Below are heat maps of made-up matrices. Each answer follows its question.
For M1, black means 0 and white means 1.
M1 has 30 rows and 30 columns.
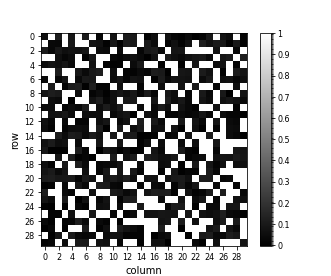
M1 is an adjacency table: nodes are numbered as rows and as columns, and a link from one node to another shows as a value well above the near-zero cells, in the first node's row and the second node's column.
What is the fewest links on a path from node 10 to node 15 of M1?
1
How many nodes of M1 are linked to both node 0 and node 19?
3
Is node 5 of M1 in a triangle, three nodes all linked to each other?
yes
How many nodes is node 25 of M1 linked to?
10
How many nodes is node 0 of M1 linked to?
10
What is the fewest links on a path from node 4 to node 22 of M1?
2
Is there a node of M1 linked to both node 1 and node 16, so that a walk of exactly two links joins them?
no
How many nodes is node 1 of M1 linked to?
7
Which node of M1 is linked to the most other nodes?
node 15
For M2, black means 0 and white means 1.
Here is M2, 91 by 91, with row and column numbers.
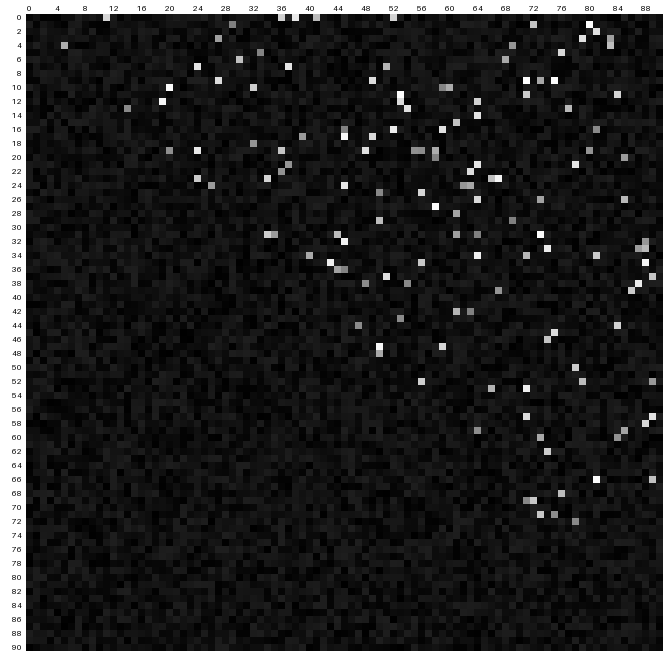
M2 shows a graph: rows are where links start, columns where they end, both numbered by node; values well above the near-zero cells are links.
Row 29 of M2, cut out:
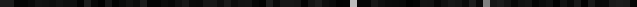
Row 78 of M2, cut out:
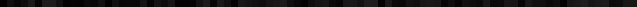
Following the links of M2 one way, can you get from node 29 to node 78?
yes
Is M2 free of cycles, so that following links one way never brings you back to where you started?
yes
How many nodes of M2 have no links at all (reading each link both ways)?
5
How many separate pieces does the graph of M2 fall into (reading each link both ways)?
6
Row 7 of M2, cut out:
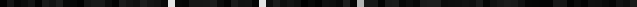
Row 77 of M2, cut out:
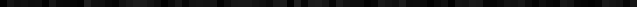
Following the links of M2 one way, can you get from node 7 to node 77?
no
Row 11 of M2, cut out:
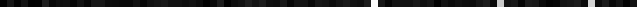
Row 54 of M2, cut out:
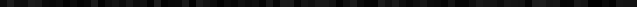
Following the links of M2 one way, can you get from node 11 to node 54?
no
